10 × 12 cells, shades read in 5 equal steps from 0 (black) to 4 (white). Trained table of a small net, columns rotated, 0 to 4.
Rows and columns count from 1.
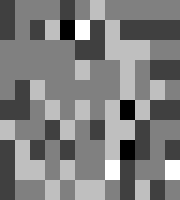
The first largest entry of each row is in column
7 6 8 6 3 4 1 2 8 4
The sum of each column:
15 20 20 22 18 24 19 27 17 20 17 18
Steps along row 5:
down up down same same same same up down up down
